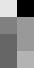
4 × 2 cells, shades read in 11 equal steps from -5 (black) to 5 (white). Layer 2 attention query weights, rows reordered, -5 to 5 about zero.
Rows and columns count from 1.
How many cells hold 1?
2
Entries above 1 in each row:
1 0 0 1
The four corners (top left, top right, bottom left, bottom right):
4 -5 -1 2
